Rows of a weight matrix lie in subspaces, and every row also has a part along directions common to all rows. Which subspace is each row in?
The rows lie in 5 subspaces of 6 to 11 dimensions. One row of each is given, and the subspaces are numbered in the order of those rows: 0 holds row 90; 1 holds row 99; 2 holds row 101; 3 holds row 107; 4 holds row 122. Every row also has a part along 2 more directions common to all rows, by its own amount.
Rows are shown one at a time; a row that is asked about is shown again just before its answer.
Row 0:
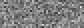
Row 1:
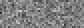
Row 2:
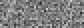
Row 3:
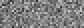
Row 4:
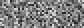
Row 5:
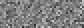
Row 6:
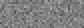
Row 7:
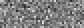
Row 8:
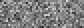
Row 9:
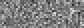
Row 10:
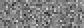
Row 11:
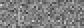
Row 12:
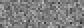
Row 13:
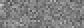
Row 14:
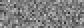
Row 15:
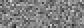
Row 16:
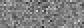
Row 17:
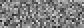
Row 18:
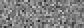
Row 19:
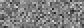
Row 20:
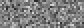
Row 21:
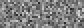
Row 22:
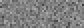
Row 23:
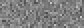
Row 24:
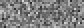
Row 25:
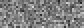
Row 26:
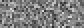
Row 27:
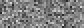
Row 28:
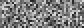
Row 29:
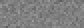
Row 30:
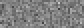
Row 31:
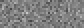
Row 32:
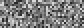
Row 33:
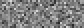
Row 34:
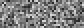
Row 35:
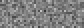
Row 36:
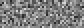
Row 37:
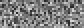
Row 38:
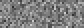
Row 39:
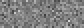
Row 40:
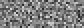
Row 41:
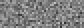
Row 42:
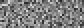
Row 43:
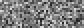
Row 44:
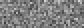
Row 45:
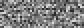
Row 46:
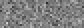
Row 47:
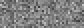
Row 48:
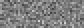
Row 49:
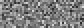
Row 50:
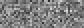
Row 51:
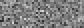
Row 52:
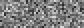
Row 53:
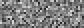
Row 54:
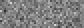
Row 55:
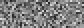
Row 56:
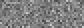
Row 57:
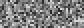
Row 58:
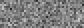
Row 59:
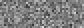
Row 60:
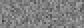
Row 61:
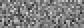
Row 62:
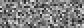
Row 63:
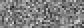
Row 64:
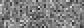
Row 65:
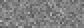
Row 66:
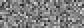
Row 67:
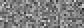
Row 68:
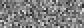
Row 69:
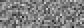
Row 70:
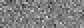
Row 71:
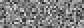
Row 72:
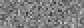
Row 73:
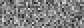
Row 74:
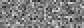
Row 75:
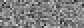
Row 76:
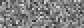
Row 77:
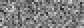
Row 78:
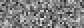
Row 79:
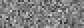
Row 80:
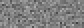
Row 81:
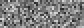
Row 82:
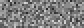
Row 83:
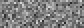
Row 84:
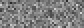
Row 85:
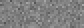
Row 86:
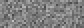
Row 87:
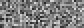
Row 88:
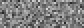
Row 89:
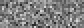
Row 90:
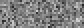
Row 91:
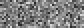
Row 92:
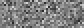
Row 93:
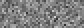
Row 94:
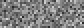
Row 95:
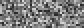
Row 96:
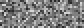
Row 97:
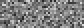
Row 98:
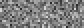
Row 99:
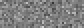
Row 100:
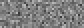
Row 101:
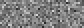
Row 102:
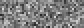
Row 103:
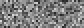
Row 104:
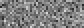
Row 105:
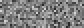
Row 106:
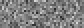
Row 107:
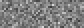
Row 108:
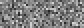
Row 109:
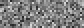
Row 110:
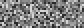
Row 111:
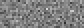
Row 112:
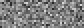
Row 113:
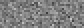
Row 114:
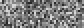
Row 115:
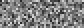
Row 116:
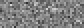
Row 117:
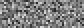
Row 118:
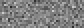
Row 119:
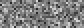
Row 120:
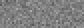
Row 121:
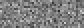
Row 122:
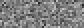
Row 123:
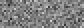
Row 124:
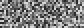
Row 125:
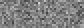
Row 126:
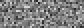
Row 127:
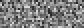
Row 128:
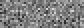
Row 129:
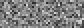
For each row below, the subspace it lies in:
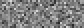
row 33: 3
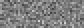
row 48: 4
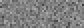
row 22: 0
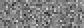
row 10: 1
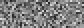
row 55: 3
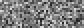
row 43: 3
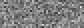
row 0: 1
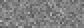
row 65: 4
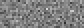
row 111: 1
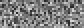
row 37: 2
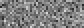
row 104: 0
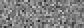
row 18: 4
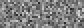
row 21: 2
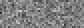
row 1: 1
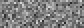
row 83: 1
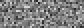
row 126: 0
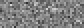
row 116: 0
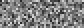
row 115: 3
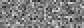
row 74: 1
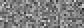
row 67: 4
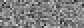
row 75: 4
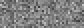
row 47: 0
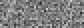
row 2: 3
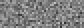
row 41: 3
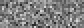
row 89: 3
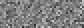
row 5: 2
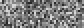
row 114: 3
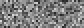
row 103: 1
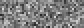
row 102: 3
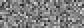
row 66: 4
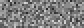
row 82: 3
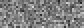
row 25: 2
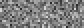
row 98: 0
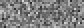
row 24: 0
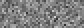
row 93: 3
